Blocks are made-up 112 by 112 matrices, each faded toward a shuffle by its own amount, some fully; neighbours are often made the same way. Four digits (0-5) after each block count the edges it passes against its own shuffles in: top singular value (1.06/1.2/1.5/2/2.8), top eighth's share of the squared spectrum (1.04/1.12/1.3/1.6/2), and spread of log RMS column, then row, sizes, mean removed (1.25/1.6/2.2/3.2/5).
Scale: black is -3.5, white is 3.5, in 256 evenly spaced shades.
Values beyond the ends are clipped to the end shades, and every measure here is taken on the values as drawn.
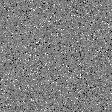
1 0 0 0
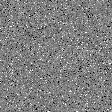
0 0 0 0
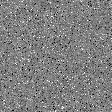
0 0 0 0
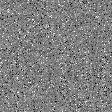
1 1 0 0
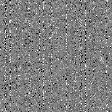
3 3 3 0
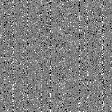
3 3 3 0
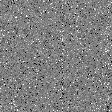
2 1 1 0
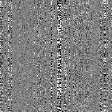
4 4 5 1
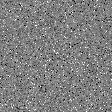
0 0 0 0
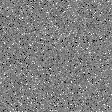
0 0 0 0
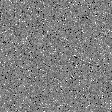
1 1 0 0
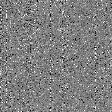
2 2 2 0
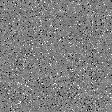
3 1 0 0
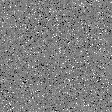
0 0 0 0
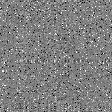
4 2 1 1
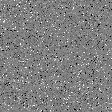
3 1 0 0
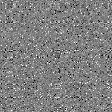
4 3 1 2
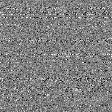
1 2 0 4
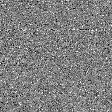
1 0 0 2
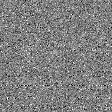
1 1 0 2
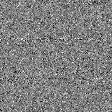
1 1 0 2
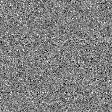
1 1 0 2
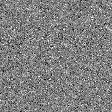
0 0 0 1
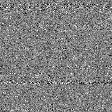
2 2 0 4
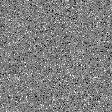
3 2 1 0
